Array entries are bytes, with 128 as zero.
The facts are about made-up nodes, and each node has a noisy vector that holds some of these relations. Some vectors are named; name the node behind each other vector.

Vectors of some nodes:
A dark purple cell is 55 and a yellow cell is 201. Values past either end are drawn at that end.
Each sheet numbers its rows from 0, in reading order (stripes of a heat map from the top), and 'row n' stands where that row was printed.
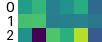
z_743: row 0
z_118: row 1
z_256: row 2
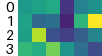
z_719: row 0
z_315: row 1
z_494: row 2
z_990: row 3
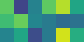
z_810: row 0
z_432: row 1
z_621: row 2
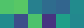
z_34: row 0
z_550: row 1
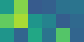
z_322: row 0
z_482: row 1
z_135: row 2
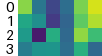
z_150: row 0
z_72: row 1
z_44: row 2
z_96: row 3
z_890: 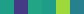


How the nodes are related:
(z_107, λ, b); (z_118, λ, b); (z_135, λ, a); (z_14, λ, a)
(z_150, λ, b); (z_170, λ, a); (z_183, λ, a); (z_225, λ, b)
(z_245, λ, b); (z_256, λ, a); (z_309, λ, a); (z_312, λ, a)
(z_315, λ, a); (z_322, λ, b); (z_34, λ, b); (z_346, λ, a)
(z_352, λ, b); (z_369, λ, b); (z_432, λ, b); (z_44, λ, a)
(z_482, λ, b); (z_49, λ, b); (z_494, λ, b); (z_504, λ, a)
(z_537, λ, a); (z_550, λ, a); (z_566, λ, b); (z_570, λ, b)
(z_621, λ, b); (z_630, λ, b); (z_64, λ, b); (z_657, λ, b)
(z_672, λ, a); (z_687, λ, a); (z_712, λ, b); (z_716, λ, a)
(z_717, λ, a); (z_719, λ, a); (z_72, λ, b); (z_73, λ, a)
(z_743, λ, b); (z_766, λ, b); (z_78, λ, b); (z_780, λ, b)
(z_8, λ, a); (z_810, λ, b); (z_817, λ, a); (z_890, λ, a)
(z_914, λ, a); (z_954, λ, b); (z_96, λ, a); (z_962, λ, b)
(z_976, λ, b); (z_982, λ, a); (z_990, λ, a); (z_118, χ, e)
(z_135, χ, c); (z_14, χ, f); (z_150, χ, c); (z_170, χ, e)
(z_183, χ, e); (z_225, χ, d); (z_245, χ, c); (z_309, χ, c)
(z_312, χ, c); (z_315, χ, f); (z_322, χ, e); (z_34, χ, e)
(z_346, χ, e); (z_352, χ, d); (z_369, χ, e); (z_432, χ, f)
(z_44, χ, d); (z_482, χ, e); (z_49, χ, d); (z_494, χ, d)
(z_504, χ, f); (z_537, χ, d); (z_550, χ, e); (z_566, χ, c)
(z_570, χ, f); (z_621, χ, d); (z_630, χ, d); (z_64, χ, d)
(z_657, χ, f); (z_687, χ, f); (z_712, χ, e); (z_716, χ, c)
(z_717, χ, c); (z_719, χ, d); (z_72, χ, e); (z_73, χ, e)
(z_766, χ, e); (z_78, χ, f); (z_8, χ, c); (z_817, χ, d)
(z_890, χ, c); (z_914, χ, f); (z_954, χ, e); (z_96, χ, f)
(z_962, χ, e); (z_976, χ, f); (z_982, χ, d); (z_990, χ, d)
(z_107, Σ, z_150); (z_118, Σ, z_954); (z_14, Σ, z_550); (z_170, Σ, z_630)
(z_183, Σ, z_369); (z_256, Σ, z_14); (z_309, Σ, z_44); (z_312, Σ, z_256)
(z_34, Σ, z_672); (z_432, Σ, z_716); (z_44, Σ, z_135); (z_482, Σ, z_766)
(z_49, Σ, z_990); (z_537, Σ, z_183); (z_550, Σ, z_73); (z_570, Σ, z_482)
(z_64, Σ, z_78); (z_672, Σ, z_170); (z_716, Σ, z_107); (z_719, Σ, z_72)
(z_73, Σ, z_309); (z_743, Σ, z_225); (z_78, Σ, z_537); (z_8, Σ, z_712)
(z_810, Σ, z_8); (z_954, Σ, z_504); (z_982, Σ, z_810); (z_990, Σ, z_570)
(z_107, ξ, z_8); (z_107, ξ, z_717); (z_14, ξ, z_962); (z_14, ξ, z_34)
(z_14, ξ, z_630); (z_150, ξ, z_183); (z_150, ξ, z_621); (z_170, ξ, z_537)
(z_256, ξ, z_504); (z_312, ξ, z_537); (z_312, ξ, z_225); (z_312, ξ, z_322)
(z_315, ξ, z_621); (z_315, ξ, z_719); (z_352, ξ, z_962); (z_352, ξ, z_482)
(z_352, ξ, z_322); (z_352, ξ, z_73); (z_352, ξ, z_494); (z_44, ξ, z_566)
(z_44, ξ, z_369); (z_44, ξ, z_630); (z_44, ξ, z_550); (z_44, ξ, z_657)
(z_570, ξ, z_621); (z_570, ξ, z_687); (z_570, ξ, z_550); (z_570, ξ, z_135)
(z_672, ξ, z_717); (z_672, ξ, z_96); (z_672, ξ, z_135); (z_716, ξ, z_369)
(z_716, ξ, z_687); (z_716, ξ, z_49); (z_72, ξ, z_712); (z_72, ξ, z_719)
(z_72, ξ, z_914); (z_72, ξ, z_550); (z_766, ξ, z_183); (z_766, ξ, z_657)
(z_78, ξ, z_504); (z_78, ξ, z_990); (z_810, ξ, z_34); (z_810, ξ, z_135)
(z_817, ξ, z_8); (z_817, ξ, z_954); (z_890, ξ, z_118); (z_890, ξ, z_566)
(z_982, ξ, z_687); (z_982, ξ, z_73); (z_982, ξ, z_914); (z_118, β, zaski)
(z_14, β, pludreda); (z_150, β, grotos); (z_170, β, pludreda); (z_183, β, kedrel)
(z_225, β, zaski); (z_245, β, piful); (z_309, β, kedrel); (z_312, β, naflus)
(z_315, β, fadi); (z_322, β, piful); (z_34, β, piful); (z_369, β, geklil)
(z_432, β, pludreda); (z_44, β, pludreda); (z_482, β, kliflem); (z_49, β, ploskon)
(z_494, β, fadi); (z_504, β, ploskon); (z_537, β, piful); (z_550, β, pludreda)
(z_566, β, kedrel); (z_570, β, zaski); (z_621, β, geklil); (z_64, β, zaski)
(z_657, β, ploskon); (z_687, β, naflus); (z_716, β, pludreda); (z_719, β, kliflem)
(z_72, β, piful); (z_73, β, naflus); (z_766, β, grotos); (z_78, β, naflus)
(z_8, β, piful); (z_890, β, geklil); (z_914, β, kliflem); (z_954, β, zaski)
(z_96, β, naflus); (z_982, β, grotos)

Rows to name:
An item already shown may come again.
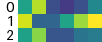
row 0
z_494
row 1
z_570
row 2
z_322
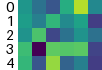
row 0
z_352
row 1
z_717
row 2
z_225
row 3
z_312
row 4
z_309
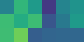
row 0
z_914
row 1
z_183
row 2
z_245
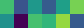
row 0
z_982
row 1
z_256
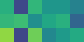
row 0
z_170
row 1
z_49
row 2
z_716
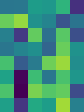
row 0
z_504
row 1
z_482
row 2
z_73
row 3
z_687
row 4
z_107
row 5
z_14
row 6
z_312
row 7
z_890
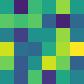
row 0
z_672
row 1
z_537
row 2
z_817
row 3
z_570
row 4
z_78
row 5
z_550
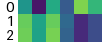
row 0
z_44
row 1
z_8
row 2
z_8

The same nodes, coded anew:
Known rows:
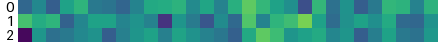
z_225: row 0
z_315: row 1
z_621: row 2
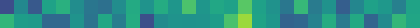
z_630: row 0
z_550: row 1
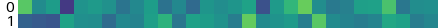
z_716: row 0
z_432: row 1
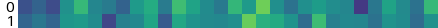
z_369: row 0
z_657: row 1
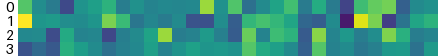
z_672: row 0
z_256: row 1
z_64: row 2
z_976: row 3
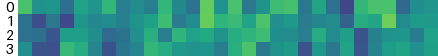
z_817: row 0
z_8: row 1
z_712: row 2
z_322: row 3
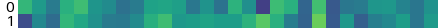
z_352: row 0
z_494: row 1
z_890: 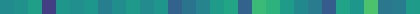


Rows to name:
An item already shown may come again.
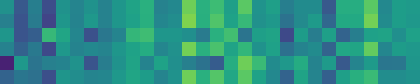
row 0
z_8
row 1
z_8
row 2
z_322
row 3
z_8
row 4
z_621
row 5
z_717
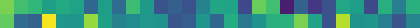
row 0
z_312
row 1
z_78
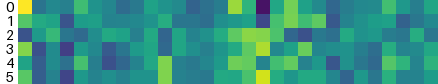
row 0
z_170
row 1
z_982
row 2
z_309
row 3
z_183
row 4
z_537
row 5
z_990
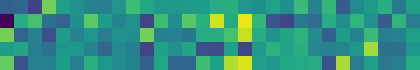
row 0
z_482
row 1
z_135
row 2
z_990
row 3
z_570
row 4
z_504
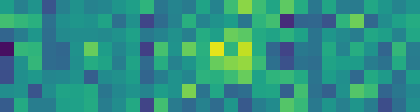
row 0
z_719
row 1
z_14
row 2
z_914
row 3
z_135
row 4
z_309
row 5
z_687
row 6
z_810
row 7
z_150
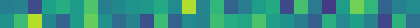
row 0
z_107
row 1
z_44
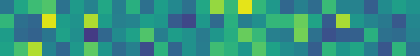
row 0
z_73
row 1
z_78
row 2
z_49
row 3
z_44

